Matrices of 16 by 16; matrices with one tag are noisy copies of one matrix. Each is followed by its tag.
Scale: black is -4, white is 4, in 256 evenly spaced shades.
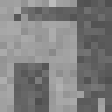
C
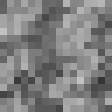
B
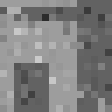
C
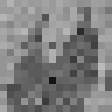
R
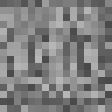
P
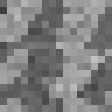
B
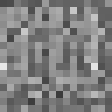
P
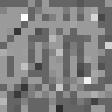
P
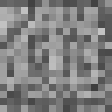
P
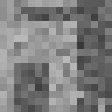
C
